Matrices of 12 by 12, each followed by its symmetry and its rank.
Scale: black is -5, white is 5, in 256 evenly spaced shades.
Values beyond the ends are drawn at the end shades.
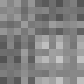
symmetric, rank two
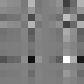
neither, rank one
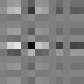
neither, rank one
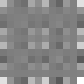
symmetric, rank one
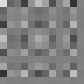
symmetric, rank one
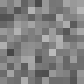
neither, full rank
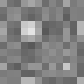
symmetric, rank two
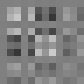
symmetric, rank one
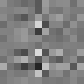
neither, rank two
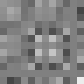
symmetric, rank two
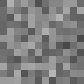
neither, full rank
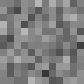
neither, full rank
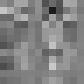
neither, rank two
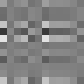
neither, rank one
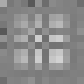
symmetric, rank two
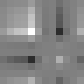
symmetric, rank one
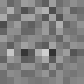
neither, rank two
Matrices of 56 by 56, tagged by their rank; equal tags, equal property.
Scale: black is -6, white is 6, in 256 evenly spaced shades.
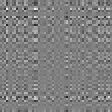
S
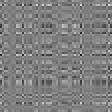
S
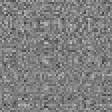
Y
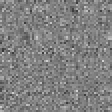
Y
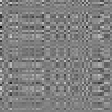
S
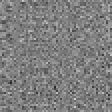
Y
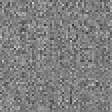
Y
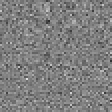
Y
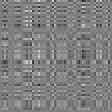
S
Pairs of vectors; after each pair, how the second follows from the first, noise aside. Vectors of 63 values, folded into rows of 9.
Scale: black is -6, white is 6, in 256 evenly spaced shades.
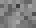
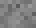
shrunk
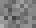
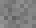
shrunk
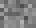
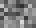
scaled up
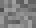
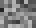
scaled up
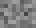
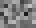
scaled up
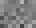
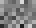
scaled up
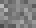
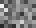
scaled up
